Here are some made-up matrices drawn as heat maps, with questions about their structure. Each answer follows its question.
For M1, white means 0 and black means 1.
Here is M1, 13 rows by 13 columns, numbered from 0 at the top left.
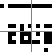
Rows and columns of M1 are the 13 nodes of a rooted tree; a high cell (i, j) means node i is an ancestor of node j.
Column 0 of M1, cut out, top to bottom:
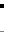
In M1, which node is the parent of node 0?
1
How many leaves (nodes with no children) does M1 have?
6
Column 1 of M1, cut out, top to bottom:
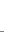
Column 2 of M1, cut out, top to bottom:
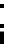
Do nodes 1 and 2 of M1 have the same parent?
no
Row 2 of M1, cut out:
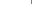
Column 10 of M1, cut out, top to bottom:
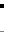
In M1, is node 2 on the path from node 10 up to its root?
no
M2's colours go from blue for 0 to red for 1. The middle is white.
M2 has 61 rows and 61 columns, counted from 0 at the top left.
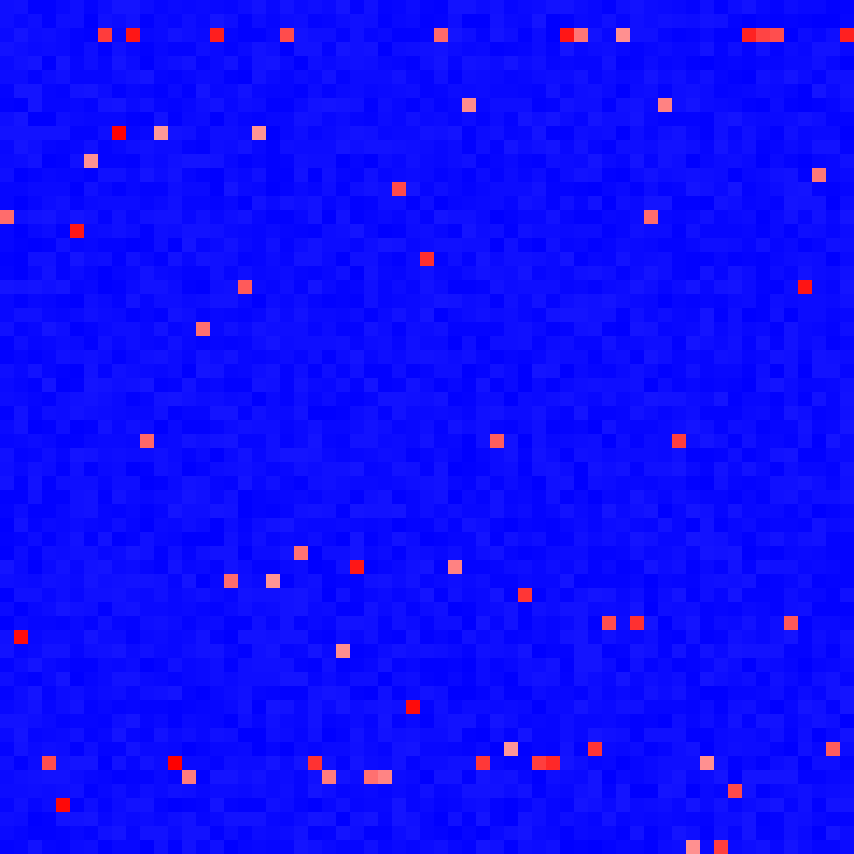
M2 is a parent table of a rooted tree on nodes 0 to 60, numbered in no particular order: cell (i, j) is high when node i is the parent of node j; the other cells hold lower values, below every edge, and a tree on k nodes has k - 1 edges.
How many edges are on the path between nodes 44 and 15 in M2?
2
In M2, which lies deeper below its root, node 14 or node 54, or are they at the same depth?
node 14
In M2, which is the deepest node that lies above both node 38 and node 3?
54
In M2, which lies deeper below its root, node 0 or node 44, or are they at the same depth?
node 0
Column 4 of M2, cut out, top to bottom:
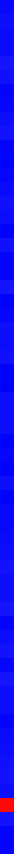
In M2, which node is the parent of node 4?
57
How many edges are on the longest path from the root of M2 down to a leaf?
3
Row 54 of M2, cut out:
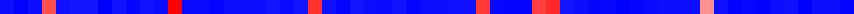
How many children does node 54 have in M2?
7
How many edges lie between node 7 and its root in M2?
1
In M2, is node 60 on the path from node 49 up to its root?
yes
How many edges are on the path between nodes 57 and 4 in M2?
1
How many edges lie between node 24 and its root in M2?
3
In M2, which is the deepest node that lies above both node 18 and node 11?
9
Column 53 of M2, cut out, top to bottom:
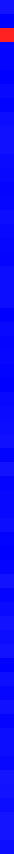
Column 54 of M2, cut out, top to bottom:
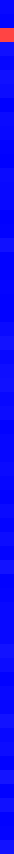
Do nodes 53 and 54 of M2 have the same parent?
yes
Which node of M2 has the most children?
2
